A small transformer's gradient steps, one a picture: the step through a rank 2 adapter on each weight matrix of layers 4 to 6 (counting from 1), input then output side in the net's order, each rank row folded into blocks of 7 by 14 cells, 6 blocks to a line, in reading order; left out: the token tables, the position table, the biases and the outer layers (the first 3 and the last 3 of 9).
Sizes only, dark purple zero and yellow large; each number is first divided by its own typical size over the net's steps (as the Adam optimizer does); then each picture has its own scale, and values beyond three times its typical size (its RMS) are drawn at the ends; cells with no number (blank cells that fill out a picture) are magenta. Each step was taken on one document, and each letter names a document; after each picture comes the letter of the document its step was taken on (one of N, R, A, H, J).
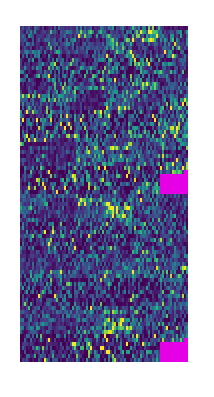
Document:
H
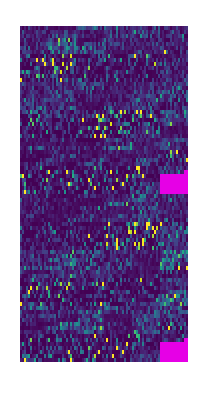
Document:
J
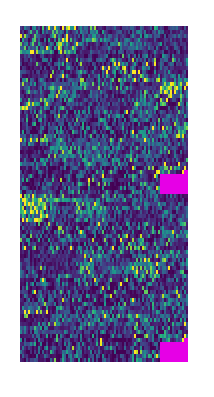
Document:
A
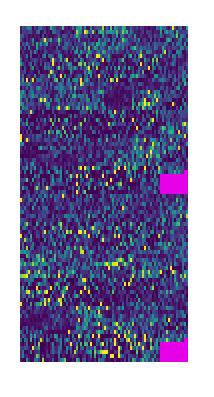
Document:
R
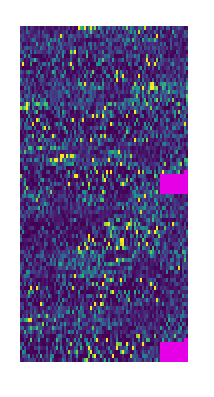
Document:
J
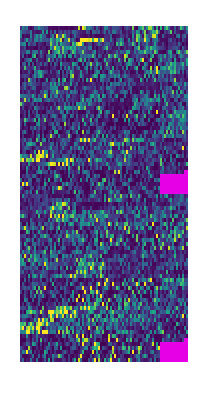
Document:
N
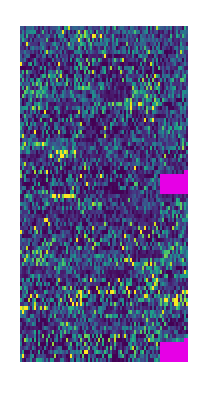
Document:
R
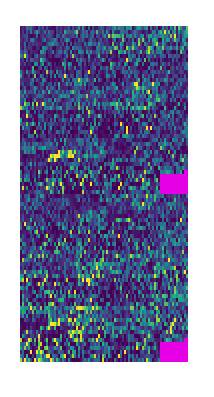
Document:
A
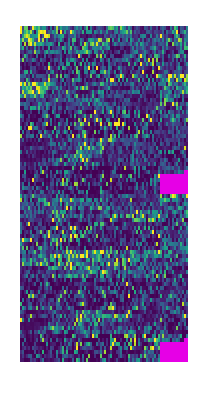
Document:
R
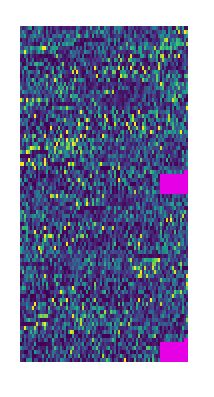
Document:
A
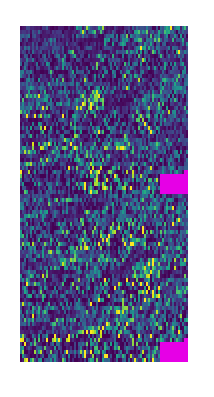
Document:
A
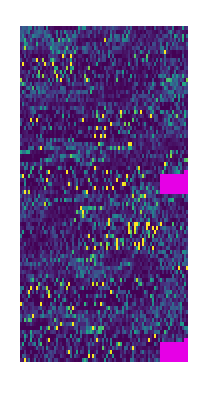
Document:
J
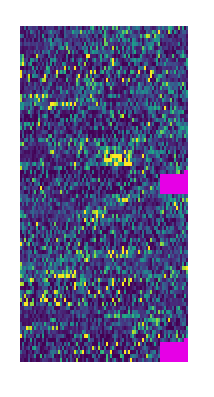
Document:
H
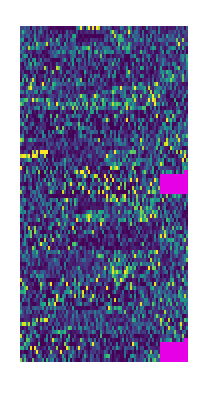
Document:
A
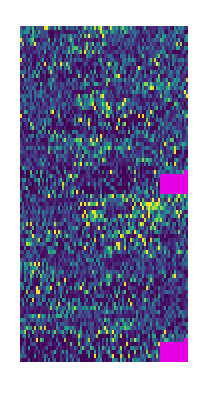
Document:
H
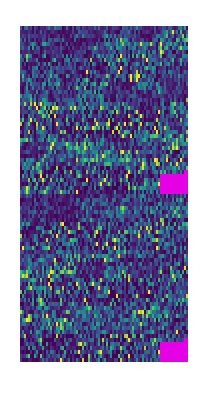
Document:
H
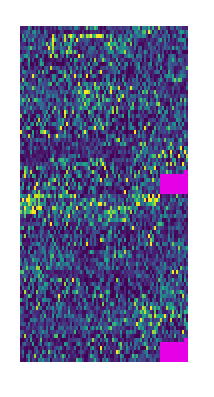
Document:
H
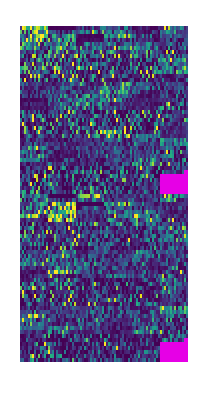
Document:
N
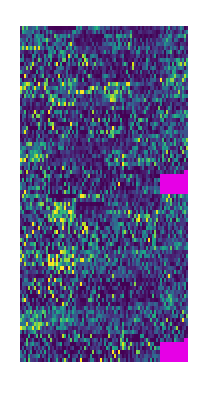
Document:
N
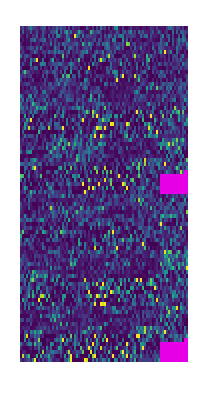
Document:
J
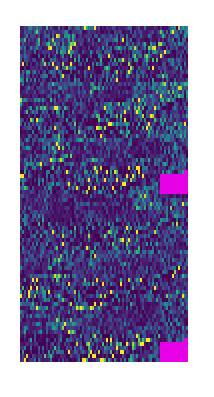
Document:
J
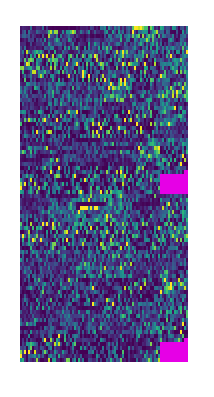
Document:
N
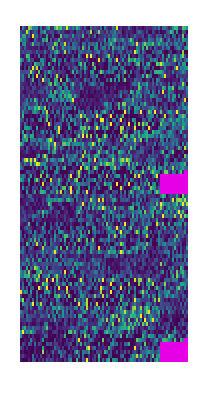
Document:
H
